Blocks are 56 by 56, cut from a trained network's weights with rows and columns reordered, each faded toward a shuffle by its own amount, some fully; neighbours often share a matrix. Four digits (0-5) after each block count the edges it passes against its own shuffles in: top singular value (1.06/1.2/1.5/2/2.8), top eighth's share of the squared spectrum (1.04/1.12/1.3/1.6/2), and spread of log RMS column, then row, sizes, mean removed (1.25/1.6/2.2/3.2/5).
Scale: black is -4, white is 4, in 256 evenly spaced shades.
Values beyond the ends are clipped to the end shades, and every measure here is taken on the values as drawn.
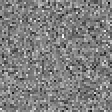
1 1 0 0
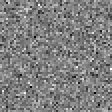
1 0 0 0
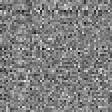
4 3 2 2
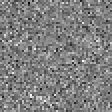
0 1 0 0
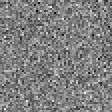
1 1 0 0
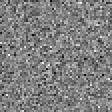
0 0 0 0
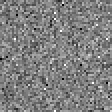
0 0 0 0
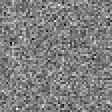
3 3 1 0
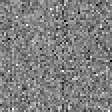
2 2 0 0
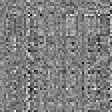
4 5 3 2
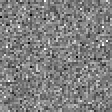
0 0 0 0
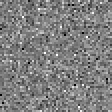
0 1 0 0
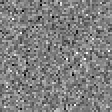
0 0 0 0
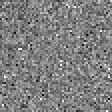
1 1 0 0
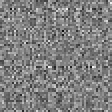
4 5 1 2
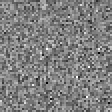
1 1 0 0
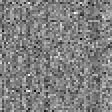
3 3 1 1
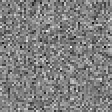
3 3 0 1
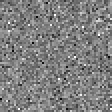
0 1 0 0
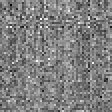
3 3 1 1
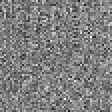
3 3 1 1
